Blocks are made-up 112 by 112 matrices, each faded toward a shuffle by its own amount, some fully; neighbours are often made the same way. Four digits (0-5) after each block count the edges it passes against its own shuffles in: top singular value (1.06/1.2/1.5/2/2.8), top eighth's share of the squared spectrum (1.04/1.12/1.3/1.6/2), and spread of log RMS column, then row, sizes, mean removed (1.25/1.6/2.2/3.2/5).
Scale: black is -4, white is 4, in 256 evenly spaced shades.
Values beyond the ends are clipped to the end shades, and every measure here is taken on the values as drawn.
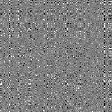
5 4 3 3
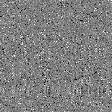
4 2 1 1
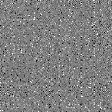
4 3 2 2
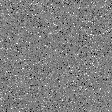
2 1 0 0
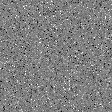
2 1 0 0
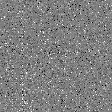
3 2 1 0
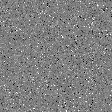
2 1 0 0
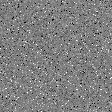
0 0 0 0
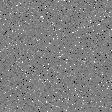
0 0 0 0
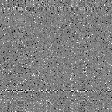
4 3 1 2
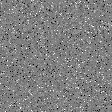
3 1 0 0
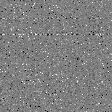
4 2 0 1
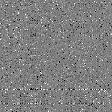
4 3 1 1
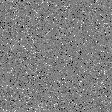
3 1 0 0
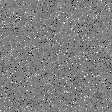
0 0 0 0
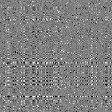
5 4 3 3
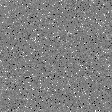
2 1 0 0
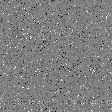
2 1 0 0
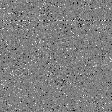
4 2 0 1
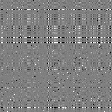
5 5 3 3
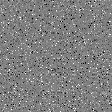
3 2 0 1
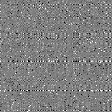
5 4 2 3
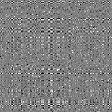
5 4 3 4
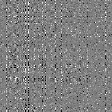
5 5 4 2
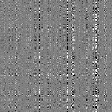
5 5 4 3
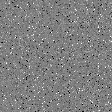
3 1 1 0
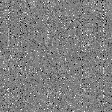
3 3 2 1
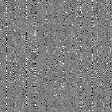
4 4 3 2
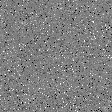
1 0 0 0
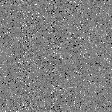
3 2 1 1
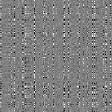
5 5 4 3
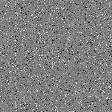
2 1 1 0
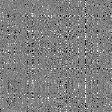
4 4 3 2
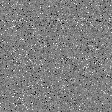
2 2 0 1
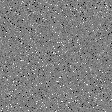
1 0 0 0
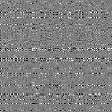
5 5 2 4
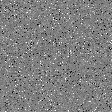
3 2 0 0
